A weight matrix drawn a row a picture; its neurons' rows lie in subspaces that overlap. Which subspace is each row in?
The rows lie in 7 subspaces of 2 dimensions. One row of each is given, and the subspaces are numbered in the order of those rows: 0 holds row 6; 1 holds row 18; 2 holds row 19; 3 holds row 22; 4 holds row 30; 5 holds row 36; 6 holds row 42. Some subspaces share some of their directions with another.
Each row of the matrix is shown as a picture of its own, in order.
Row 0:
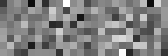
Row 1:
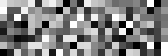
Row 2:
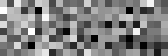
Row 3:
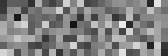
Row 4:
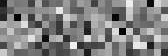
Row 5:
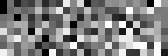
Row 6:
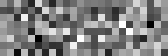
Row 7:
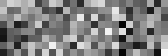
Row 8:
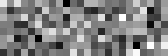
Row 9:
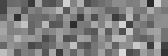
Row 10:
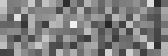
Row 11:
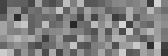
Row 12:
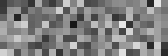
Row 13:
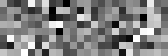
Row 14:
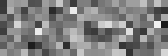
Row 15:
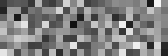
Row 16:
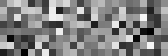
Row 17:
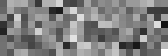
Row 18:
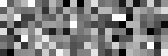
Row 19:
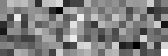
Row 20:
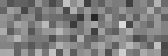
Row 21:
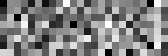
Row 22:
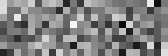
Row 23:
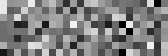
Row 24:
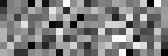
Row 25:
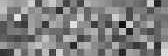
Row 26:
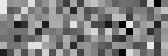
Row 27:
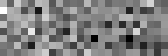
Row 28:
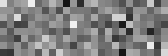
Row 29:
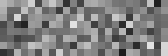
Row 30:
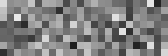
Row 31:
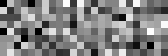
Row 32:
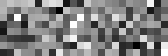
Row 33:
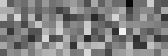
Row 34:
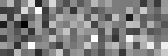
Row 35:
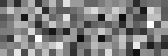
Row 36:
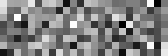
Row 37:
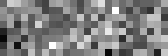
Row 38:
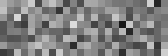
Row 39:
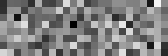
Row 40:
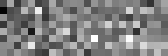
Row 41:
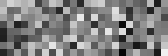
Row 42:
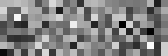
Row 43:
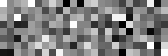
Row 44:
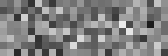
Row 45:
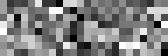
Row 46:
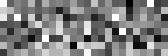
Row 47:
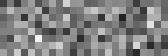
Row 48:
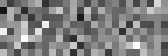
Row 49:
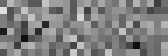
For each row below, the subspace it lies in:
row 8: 0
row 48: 1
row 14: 2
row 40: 3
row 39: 5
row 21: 5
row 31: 1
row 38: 0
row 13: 6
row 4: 4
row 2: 3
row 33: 4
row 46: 4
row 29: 3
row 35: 0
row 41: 5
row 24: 6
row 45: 2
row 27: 3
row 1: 1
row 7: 5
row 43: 1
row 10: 5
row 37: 5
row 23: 2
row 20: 4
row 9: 6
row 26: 2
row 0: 6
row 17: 2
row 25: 0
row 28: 1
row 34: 3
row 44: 0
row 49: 1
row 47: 0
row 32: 2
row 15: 1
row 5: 3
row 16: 6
